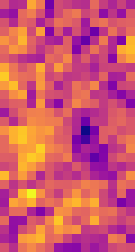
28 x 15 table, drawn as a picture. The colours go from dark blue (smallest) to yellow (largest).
Stripes: none. Mirror symmetry: none. Odd rows or columns: none. Histogram: bell-shaped.
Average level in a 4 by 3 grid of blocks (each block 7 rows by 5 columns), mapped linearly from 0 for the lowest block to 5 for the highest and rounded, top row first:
201
410
510
231
